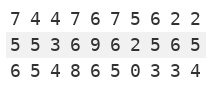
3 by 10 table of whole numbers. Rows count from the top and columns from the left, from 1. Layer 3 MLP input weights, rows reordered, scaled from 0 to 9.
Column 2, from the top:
4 5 5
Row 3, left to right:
6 5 4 8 6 5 0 3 3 4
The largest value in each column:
7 5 4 8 9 7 5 6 6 5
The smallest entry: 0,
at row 3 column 7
